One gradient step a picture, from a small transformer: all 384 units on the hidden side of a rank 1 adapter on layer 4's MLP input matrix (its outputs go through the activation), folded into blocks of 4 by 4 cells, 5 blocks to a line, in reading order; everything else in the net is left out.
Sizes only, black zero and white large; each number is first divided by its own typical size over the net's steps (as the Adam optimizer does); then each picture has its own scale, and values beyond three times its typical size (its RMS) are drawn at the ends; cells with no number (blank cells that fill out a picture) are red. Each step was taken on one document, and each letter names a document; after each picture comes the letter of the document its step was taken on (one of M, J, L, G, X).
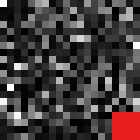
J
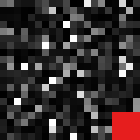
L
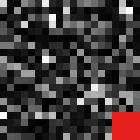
J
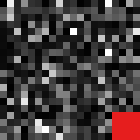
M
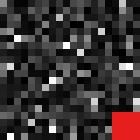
L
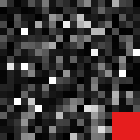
L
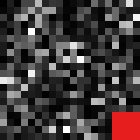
M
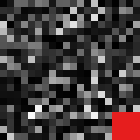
J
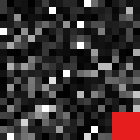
L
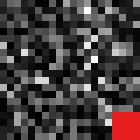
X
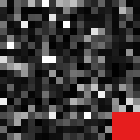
J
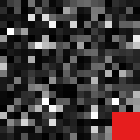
J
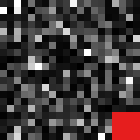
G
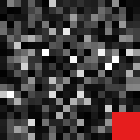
G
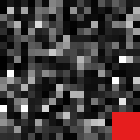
M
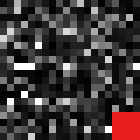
G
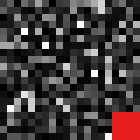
J
